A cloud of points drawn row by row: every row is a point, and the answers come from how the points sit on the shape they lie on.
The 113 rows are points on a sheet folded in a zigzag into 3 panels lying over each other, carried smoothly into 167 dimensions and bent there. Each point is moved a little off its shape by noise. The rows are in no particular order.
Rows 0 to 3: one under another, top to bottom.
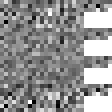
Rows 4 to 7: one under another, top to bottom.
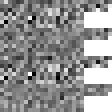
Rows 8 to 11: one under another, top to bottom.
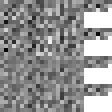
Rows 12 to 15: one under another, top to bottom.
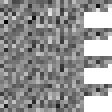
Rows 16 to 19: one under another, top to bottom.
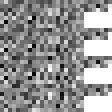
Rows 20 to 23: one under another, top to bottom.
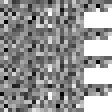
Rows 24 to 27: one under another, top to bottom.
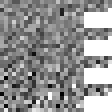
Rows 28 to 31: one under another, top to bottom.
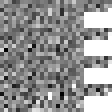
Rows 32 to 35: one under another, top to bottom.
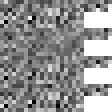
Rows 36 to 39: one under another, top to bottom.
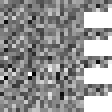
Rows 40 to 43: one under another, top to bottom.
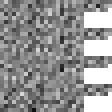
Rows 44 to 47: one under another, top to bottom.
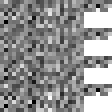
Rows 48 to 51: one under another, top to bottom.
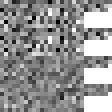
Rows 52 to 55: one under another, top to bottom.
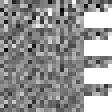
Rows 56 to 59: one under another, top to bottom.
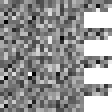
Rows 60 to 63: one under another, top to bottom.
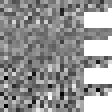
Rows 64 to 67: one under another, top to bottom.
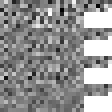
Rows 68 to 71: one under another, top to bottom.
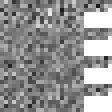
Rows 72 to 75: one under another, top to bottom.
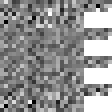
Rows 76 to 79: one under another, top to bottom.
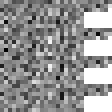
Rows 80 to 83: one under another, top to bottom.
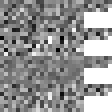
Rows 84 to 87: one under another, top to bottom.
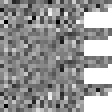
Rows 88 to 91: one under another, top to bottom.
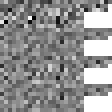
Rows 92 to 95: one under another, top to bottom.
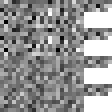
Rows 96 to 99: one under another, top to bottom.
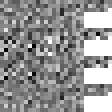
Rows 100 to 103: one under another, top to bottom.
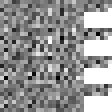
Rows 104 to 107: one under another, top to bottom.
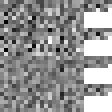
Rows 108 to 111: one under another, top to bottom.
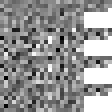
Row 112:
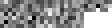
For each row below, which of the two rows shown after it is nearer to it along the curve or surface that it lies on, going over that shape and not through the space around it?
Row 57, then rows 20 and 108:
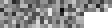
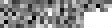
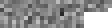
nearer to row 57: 20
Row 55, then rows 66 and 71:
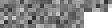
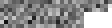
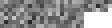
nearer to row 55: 66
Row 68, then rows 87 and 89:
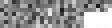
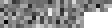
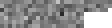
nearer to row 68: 87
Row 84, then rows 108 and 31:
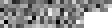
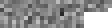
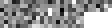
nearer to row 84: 31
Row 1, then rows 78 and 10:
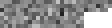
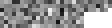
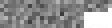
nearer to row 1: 78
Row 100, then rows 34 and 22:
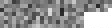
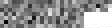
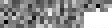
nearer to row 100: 34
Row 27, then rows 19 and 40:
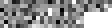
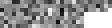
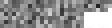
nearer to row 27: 19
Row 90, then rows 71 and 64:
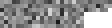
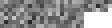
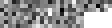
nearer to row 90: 71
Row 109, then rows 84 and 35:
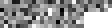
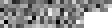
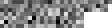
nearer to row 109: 84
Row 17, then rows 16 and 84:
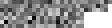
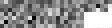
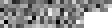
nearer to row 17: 84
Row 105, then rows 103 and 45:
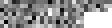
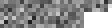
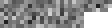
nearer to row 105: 45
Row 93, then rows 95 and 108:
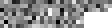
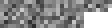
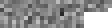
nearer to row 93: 108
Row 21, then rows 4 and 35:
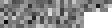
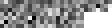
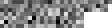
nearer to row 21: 4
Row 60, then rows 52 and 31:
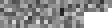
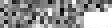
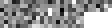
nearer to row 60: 52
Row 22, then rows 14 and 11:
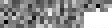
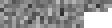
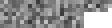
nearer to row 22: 11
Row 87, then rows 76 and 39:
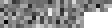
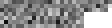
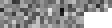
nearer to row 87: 39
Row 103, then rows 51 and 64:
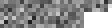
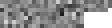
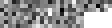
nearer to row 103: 51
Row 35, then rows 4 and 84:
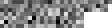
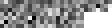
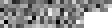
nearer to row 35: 84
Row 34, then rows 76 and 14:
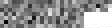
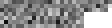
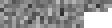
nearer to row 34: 14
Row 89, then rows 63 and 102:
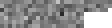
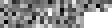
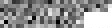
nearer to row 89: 102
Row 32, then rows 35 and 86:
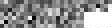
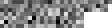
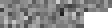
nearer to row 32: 35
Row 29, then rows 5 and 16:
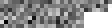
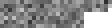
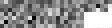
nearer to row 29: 5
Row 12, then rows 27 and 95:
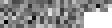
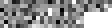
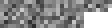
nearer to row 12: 27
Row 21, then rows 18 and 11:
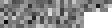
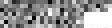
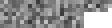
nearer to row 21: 18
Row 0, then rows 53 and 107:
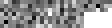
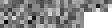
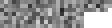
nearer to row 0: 107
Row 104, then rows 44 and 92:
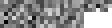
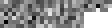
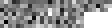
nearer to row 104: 44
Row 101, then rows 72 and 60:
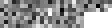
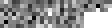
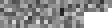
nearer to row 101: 72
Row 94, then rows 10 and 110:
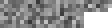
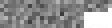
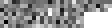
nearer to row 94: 10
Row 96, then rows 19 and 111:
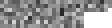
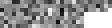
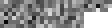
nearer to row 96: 111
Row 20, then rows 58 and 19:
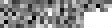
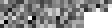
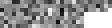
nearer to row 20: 58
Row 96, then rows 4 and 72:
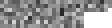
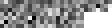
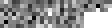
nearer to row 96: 72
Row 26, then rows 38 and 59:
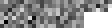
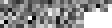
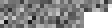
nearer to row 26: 38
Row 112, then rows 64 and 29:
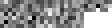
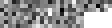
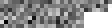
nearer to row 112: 64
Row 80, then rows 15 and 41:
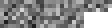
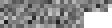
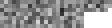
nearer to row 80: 41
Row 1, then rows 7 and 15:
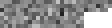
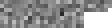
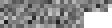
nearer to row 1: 15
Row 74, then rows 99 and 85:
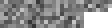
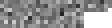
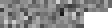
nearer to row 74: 99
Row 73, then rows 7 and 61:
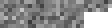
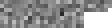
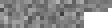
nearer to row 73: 7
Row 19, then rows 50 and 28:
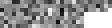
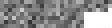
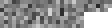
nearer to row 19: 28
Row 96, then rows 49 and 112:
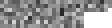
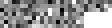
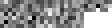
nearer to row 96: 112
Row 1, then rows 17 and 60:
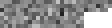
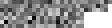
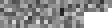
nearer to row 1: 17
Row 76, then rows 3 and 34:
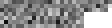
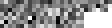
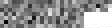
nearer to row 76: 3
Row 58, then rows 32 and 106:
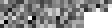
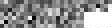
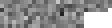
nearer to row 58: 32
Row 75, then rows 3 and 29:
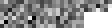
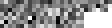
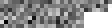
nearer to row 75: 3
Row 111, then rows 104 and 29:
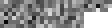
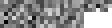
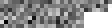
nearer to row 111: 104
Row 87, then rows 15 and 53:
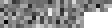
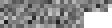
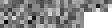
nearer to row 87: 53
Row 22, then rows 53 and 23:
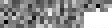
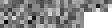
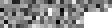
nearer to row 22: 53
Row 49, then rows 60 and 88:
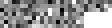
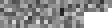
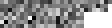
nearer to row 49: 88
